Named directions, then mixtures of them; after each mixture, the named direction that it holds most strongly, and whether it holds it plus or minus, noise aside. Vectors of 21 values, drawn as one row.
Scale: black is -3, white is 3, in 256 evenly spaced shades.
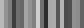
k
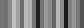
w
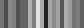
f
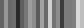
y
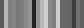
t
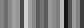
w, plus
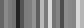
y, plus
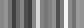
w, minus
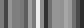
f, plus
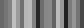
w, plus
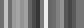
f, minus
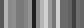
t, plus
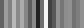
k, minus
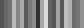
k, minus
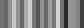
w, plus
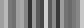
f, minus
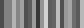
k, minus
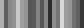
y, minus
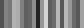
k, minus
